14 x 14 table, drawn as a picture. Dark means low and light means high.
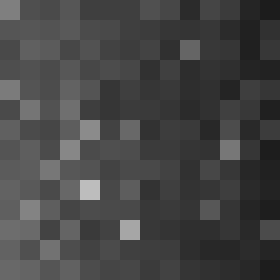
No single row or column stands out from its neighbours. The values are skewed, with a long tail toward high values. Values rise toward the left. Overall the values sit about 30% of the way up the scale.
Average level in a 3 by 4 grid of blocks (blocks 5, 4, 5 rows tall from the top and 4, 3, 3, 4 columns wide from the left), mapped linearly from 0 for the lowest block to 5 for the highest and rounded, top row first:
4210 / 5311 / 5410
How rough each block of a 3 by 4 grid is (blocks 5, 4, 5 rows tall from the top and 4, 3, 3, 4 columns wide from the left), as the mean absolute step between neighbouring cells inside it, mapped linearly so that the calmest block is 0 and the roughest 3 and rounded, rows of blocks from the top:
1011
2202
2301
